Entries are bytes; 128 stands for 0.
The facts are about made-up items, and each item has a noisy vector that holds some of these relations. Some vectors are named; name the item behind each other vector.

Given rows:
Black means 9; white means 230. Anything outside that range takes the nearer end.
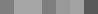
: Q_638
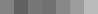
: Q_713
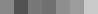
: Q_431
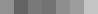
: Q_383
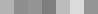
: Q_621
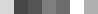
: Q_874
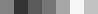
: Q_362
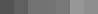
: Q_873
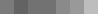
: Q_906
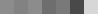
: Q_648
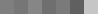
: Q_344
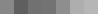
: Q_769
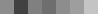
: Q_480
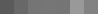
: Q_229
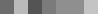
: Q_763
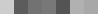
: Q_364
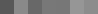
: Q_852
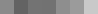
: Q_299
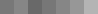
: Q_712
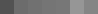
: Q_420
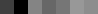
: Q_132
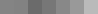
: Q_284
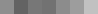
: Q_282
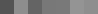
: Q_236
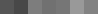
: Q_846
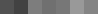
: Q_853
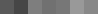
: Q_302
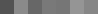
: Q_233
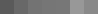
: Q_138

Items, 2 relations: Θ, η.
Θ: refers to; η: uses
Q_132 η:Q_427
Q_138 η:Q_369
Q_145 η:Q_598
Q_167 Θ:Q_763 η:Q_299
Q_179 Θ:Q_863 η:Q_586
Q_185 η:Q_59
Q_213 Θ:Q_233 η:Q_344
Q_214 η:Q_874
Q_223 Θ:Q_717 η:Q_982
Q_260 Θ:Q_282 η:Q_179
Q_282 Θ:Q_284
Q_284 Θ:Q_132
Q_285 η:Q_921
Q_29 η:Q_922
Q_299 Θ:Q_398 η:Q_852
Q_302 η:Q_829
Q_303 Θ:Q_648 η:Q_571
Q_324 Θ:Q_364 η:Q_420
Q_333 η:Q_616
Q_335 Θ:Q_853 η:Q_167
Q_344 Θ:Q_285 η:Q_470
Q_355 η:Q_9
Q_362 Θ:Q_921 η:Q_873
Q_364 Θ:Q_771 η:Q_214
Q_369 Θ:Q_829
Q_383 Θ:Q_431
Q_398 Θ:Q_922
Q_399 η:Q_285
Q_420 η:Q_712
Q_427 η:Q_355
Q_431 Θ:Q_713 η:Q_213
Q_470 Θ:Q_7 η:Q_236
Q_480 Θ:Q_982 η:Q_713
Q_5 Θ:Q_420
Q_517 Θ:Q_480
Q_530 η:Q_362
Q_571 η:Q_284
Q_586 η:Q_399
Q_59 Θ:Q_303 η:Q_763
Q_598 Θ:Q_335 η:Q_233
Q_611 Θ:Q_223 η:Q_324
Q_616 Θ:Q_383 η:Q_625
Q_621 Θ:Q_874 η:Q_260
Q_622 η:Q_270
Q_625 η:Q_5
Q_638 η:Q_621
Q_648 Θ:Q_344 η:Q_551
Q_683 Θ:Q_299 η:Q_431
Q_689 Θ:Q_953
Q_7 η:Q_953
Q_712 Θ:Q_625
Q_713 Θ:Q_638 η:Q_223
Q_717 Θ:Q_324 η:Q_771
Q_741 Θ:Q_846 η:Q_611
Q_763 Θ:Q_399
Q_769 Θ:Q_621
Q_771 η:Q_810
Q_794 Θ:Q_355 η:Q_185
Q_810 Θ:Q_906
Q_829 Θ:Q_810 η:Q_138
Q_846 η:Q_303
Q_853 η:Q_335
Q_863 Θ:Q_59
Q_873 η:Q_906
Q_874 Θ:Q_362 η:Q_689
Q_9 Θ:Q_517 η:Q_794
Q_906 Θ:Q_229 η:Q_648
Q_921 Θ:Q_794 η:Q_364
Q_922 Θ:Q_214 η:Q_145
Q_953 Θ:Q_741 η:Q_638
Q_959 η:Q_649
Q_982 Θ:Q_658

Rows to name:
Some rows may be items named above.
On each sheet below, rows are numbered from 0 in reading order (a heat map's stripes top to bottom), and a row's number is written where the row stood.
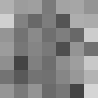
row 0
Q_260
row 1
Q_689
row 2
Q_863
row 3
Q_285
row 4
Q_717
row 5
Q_213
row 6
Q_303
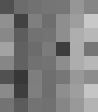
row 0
Q_420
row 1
Q_717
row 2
Q_769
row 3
Q_214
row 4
Q_769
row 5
Q_530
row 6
Q_480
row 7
Q_213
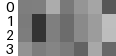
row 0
Q_7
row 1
Q_683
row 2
Q_683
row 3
Q_399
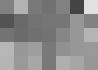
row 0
Q_59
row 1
Q_625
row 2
Q_470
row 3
Q_179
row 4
Q_953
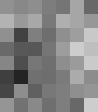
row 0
Q_586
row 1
Q_953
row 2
Q_717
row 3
Q_794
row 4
Q_431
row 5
Q_355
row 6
Q_185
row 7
Q_863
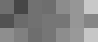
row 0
Q_9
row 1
Q_420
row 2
Q_810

